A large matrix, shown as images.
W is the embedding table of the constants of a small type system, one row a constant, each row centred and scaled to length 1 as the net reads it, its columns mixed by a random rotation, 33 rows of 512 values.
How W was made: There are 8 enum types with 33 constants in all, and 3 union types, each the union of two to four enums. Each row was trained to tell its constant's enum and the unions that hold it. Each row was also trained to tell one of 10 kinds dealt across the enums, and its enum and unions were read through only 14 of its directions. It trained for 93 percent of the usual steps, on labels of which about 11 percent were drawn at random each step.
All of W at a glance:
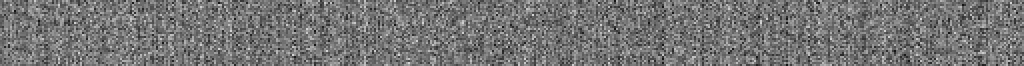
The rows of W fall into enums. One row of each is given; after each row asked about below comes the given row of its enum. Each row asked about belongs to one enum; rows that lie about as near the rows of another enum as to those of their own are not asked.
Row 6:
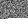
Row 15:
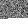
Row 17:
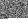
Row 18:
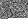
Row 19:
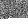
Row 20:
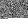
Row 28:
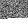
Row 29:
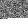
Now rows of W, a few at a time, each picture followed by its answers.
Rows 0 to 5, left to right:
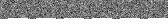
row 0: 18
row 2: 17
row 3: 15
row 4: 28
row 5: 19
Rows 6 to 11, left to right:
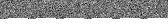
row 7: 19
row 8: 17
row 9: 28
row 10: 20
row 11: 28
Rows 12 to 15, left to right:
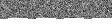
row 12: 20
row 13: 17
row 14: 18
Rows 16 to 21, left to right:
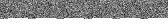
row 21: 28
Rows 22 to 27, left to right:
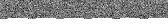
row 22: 15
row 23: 19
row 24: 18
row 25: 6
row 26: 20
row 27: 19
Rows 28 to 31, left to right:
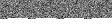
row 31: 29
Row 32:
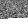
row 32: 15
